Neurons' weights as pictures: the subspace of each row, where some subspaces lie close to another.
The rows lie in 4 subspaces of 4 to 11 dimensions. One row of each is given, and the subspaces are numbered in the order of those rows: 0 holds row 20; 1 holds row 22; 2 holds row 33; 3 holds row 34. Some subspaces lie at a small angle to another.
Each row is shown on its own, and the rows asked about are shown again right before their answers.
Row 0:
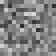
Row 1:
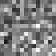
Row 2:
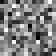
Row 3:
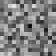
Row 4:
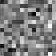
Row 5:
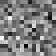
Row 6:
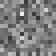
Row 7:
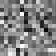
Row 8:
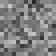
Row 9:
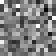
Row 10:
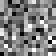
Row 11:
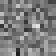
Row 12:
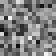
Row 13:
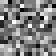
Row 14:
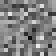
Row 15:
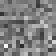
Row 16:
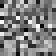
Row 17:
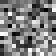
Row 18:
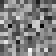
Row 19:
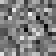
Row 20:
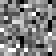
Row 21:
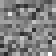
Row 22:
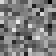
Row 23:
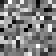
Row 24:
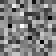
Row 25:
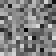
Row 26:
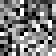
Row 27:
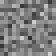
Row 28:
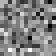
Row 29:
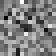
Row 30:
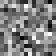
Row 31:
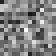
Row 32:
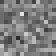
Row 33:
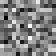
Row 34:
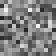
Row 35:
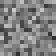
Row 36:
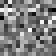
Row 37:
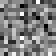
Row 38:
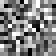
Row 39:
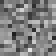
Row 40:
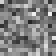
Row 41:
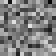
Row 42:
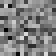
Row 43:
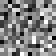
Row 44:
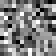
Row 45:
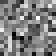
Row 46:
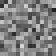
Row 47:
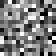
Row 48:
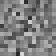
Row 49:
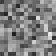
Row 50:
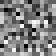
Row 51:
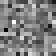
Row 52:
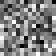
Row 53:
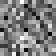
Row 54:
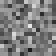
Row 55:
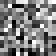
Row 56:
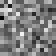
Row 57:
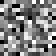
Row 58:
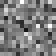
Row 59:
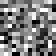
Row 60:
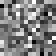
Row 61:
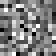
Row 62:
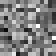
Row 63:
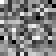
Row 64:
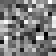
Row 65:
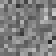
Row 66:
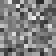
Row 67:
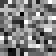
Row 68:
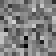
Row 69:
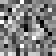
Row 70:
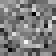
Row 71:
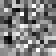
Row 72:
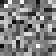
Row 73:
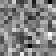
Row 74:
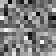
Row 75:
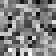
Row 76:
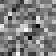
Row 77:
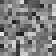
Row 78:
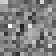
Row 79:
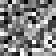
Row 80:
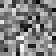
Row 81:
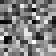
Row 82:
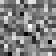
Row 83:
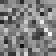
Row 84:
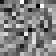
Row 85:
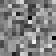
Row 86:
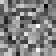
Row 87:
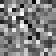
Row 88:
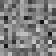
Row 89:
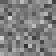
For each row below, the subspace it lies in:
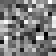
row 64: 1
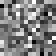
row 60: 1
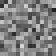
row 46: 3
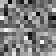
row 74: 3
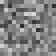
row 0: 1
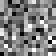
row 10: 1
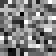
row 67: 0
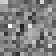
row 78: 1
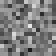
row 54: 2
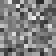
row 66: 3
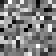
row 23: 2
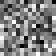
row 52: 3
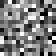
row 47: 1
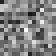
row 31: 1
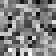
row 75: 3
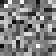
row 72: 2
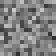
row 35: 2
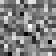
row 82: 1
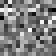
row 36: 3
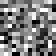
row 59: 0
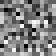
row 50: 3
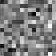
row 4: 0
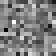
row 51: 3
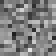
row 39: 2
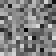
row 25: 3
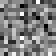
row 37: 0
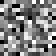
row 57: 1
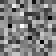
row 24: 0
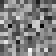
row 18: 2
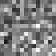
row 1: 0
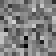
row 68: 3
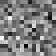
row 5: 3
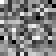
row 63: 1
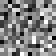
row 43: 2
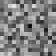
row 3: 1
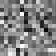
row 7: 0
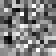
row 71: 0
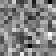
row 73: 1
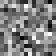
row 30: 1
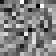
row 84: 3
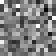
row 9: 1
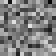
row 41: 2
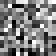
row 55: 3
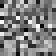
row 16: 3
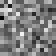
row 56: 3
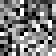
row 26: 0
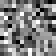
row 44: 2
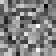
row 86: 1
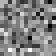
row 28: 2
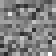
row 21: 0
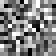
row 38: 2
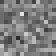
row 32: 1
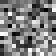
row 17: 0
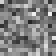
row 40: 1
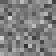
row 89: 3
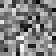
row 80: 3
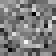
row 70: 1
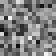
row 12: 0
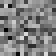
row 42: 3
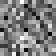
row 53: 1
